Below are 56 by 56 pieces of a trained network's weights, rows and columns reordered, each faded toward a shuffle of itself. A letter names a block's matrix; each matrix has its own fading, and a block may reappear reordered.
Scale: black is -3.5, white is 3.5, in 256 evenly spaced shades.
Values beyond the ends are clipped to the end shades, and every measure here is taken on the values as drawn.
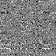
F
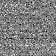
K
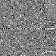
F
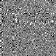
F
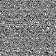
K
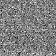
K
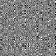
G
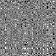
G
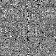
F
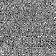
K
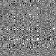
G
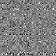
G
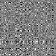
G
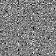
F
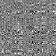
G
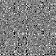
F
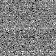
K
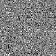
F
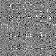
G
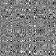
G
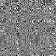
G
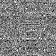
K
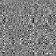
G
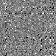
F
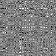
G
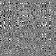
G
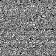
K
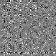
F
